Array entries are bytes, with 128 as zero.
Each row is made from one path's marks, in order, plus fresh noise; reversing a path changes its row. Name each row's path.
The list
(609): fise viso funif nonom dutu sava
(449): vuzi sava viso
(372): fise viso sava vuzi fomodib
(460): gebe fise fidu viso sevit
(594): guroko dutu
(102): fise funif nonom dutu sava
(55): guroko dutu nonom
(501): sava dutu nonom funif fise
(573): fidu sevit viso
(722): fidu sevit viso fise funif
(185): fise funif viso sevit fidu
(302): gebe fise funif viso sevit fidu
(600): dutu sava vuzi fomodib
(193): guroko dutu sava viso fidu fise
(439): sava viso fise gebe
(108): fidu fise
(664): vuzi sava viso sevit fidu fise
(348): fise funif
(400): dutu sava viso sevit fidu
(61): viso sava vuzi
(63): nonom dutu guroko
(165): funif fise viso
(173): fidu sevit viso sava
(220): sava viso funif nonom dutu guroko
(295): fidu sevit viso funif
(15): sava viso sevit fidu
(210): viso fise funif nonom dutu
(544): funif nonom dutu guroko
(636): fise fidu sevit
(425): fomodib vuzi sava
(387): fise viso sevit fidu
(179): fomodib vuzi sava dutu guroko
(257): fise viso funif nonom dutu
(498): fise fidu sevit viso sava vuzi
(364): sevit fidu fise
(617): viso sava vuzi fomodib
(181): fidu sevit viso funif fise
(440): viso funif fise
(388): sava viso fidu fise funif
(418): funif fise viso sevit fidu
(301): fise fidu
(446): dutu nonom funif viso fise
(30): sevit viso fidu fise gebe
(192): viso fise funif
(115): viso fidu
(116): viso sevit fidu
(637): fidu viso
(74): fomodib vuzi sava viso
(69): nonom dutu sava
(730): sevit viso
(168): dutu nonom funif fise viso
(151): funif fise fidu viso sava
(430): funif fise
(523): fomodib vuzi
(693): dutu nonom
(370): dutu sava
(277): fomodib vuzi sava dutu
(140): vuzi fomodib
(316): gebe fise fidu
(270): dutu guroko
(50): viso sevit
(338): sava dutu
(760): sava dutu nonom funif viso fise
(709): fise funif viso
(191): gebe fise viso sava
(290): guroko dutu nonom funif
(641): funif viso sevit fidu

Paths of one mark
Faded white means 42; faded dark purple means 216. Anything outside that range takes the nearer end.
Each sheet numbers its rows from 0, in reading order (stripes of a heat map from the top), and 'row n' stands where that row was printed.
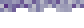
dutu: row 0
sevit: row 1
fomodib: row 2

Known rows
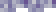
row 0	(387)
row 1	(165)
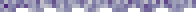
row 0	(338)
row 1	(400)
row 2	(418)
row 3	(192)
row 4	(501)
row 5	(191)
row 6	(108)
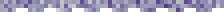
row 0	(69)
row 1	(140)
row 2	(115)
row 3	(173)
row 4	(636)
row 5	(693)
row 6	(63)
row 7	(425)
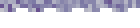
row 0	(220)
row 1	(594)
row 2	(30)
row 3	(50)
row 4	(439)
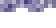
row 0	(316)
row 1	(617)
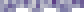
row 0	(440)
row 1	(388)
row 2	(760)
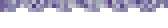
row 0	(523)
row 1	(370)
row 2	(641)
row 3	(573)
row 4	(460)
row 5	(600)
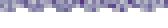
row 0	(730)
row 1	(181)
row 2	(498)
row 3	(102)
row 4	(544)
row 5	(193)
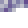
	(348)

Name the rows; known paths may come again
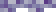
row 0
(179)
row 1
(270)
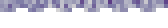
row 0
(257)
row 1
(430)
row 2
(115)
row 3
(388)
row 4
(50)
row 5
(722)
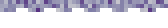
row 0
(168)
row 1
(55)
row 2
(15)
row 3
(301)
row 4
(609)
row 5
(63)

